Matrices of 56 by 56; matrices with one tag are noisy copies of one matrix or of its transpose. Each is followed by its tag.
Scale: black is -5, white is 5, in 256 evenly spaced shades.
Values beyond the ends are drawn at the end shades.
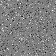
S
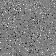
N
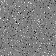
S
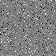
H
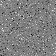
S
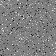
S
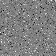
H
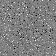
N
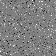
H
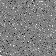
H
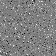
H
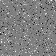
H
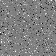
H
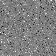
H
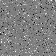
H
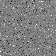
H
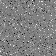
H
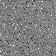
H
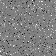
H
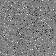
N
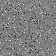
N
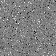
S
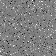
H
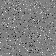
N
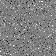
H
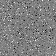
N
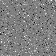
H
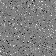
H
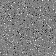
N
